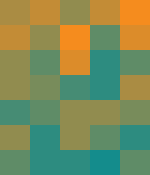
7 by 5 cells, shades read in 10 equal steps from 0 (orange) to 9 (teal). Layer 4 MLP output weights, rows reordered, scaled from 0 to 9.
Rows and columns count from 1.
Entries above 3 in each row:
1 2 4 4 5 5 5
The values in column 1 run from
2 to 7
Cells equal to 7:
2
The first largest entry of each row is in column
3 4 4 4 1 2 4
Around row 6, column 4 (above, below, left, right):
4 9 4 8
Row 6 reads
4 8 4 6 8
